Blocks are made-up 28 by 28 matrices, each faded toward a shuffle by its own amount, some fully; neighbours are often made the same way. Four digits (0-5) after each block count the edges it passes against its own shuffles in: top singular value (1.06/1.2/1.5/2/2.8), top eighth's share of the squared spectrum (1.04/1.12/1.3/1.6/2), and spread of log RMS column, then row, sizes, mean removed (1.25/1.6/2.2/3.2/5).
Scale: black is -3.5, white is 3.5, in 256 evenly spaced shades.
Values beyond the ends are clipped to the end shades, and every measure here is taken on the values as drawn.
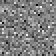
0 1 0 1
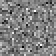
0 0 0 0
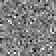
0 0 0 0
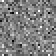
1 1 0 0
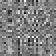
4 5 3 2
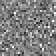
2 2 0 0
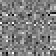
4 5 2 2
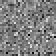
2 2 0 1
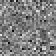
3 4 0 1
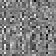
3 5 2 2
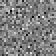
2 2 0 0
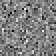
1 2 0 0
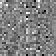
3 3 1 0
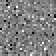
1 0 0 0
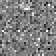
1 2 0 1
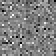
2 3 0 0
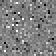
0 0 0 0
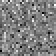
0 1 0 0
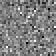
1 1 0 0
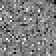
0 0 0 0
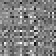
3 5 2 3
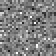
2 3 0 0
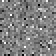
1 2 0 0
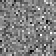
0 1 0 0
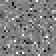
0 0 0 0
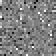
2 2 0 0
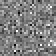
3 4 1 2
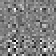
4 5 2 3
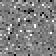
1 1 0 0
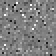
0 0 0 0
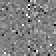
2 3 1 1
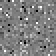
1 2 1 0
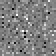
0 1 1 0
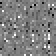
2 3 1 0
